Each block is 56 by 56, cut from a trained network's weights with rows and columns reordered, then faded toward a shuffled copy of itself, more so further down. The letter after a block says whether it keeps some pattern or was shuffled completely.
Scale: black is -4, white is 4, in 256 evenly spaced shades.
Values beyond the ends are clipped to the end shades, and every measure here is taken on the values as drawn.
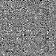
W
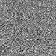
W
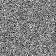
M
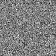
W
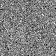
M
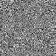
W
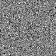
W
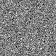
M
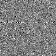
W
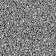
M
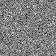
M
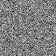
M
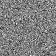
M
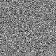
W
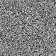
M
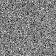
M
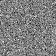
M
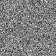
W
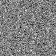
M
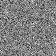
M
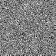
W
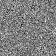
M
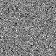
W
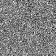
M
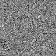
W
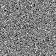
M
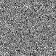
W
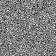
M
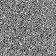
M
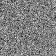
M
